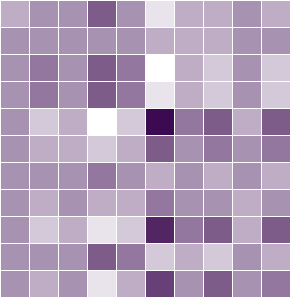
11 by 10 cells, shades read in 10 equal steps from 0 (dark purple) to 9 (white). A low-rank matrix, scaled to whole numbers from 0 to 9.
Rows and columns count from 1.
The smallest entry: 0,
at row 5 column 6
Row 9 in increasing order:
1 3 3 4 5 6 6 7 7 8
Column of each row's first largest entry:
6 6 6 6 4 4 6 2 4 6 4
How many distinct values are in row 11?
6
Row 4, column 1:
5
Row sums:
55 53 55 54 50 51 52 53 50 53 49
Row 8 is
5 6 5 6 6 4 5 5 6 5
